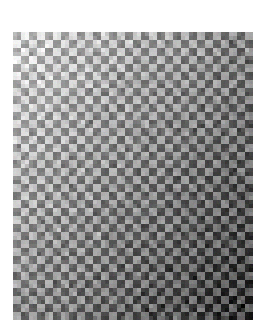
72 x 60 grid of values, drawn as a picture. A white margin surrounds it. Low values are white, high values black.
Lone odd cells: none. Ninth with the lowest average: top left. Slope: up to the bottom right. Grain: checkered. Ninth with the highest average: bottom right. Odd rows or columns: none. Average level on the scale: 50%.
